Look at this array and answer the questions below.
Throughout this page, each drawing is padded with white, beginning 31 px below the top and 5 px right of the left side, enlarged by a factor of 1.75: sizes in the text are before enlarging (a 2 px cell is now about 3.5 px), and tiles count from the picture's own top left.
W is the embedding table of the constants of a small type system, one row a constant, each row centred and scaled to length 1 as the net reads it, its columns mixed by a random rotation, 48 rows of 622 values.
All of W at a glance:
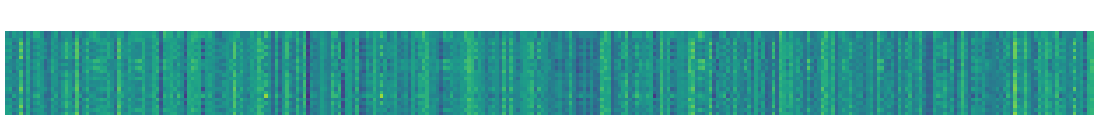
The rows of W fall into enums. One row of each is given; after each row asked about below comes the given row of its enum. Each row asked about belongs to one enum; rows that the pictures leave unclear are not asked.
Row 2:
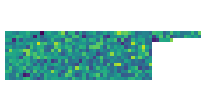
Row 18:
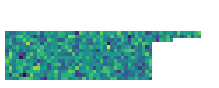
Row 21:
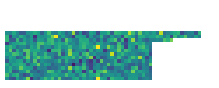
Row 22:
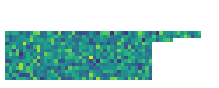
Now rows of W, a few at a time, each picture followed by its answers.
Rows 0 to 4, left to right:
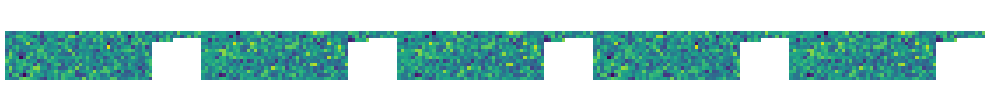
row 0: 18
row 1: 2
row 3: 18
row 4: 2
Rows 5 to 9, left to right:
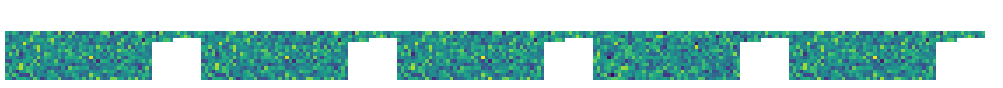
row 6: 22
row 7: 22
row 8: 18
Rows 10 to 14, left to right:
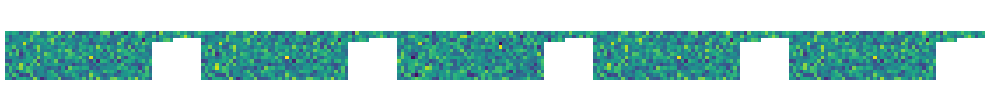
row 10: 22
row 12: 18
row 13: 22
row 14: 22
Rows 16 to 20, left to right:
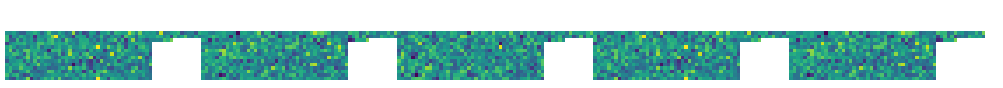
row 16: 21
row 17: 2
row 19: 21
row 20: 2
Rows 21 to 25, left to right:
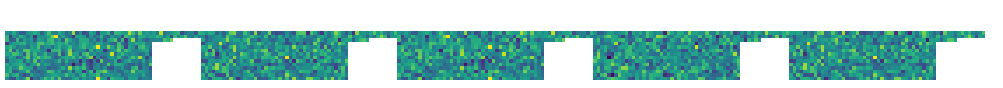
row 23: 21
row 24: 18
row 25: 22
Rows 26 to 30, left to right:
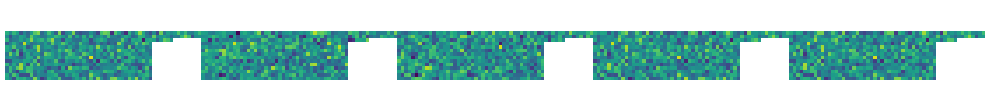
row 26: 22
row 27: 2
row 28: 18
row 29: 22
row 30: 22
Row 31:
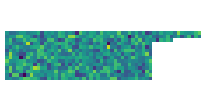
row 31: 18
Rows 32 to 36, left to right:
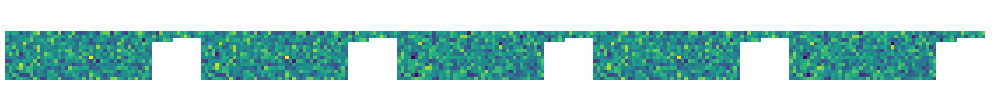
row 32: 22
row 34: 18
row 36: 18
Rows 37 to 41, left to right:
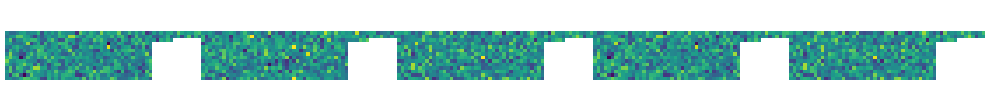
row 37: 18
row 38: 21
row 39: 22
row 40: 18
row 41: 22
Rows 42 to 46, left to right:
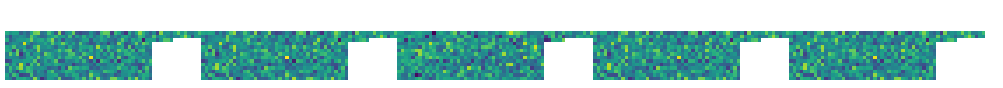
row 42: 22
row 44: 2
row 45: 22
